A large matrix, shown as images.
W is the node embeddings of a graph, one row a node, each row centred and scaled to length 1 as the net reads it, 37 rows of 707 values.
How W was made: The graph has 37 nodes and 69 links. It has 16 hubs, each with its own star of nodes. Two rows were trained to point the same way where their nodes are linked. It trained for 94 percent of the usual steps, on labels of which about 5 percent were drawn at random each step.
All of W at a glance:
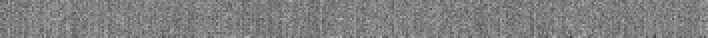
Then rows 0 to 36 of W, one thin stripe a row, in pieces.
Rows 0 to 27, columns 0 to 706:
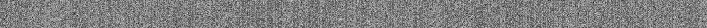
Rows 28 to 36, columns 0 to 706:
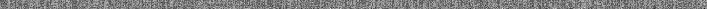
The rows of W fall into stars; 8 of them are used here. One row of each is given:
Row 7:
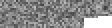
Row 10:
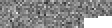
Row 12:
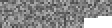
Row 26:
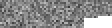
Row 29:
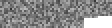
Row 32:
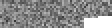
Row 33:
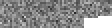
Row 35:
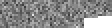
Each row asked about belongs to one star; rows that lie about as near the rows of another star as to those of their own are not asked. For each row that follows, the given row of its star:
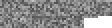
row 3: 10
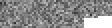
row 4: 26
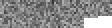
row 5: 33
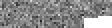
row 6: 10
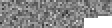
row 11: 7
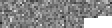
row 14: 12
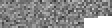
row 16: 32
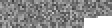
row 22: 12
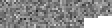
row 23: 7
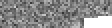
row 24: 35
